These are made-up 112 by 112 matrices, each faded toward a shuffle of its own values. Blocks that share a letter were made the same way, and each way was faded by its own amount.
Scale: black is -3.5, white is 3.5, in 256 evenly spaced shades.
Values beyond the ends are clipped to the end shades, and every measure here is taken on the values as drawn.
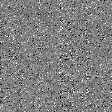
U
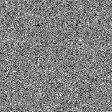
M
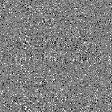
M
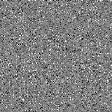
M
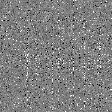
U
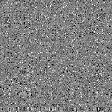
M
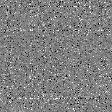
U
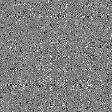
U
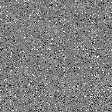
U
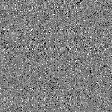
M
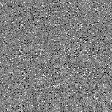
M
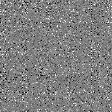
U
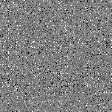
U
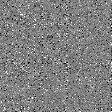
U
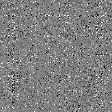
U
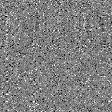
M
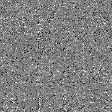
U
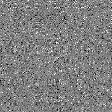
M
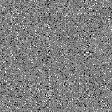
M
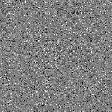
M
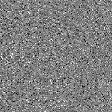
M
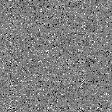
U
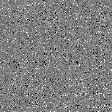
U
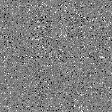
U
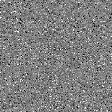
M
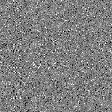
M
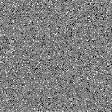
M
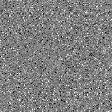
M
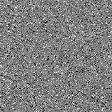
M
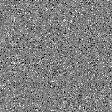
M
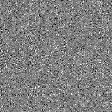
M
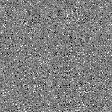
M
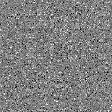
M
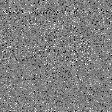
U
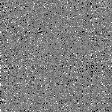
U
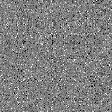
M
